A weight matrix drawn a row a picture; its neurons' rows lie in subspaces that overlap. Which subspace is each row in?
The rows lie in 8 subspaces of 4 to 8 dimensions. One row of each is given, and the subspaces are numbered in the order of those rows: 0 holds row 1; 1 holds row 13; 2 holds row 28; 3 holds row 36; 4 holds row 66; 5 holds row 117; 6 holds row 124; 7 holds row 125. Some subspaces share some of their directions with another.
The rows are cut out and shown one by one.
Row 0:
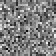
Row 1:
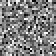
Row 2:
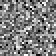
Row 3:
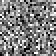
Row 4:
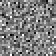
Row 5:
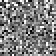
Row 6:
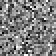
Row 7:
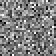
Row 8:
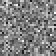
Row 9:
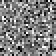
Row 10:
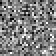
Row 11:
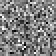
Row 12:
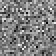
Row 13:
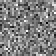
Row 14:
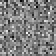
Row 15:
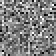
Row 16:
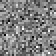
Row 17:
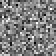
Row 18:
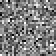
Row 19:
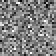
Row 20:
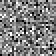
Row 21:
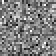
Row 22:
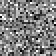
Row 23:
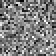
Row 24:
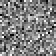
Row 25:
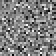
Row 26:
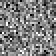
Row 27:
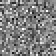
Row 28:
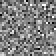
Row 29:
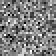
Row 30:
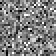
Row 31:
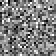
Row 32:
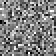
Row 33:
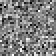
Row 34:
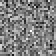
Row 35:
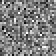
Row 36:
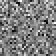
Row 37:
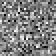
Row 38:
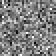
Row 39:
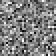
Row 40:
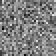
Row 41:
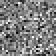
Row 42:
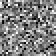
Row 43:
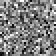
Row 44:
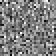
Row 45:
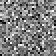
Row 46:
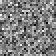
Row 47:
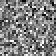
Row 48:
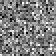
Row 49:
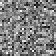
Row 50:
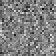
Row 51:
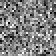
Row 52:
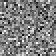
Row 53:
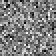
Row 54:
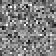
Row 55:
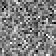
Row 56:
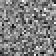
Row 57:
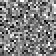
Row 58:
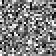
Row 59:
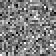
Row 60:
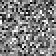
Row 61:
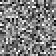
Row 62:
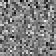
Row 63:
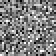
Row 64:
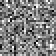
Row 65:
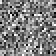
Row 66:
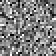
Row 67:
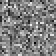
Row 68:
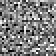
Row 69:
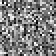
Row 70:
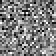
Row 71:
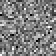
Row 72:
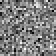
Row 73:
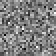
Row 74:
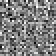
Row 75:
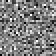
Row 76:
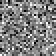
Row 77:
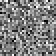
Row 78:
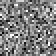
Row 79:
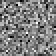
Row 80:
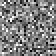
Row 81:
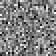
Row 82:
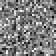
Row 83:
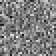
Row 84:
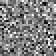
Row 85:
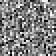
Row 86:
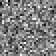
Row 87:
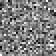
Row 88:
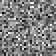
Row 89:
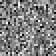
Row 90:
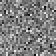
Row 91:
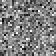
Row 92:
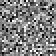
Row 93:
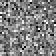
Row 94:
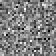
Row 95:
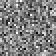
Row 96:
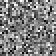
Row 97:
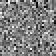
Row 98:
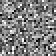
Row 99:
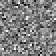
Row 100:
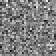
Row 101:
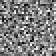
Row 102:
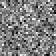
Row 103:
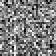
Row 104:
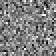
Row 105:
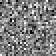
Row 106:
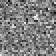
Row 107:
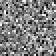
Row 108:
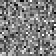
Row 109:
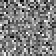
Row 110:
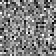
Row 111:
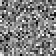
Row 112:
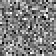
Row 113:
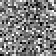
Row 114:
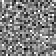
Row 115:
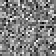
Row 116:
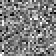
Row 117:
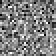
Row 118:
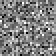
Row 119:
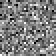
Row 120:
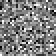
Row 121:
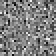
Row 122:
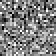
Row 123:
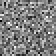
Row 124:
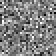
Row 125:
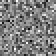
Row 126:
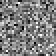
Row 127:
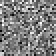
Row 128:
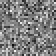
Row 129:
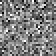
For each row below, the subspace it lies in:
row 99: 2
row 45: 0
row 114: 6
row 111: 3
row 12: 3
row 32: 0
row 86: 3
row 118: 3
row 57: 1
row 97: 0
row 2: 7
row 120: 7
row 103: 0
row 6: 7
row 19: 3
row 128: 1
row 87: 7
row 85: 4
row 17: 2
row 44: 4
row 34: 0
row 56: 1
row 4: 0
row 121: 1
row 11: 5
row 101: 2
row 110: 7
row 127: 6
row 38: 3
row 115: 4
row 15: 6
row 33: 6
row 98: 4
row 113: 1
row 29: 5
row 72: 1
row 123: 0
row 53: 5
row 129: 6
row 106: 1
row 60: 3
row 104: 1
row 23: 6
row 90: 1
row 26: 5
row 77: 6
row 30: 1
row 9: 2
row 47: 1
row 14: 6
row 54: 5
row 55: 3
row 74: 1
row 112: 0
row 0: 1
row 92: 2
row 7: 0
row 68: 5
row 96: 7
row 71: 4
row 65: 5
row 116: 6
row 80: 2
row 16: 2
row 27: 0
